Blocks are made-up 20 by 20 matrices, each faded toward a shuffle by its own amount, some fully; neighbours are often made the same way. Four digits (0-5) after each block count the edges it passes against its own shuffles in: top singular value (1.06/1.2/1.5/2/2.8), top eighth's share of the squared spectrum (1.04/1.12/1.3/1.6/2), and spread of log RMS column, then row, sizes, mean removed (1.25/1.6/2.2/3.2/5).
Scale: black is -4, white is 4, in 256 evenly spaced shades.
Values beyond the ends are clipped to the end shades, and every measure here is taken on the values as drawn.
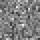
0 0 0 0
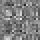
3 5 2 2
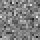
0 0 1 0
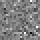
2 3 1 0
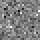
0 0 0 0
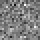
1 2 0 0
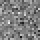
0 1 0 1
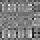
3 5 3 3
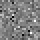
0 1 0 0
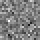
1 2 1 0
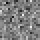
1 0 0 0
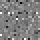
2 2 0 1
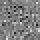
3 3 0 1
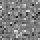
2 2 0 0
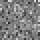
1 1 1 0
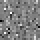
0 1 0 0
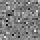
2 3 0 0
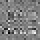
3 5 1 2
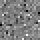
0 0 0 0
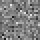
0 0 0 0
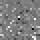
0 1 0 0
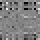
4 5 1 2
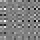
4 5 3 3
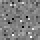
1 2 0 1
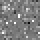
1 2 1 0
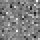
0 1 0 0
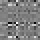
4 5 2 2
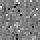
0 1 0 0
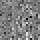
1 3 2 0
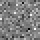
0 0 0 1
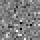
0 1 0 0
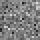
0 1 0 0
